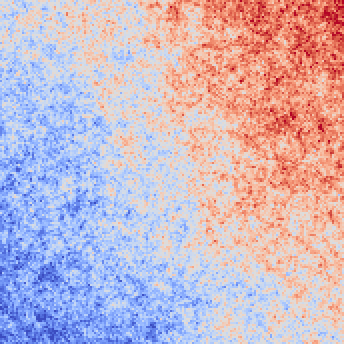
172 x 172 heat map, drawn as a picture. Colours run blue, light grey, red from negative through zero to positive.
Ninth with the lowest average: bottom left. Ninth with the highest average: top right. Slope: up to the top right. Mirror symmetry: none. Average level on the scale: 50%. Stripes: none.
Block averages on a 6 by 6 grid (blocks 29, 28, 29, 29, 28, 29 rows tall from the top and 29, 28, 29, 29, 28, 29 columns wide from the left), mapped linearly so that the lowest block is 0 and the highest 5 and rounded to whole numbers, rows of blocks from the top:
2 3 3 4 5 5 / 1 2 3 4 4 4 / 1 1 2 3 4 4 / 1 1 2 3 4 4 / 0 1 2 2 3 3 / 0 0 1 2 2 3
